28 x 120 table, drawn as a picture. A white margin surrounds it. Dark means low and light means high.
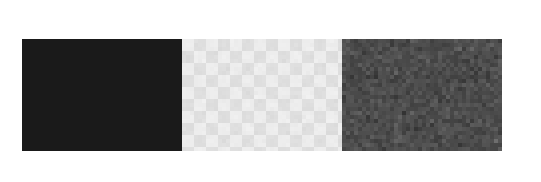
The table splits into one row of 3 panels. Panel 1,1: very low, flat. Panel 1,2: very high, checkered, faint in contrast. Panel 1,3: low, fine-grained, faint in contrast.
